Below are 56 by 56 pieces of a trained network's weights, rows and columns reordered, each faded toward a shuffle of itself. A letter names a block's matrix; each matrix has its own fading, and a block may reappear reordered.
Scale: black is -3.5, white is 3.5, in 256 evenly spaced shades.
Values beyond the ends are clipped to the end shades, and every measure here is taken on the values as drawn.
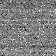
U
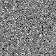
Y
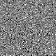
Y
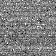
U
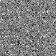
Y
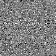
Y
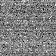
U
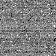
U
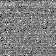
U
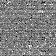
U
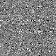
Y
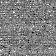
U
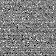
U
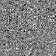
Y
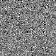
Y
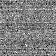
U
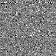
Y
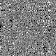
Y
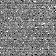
U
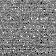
U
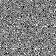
Y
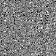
Y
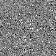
Y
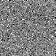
Y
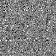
Y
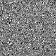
Y
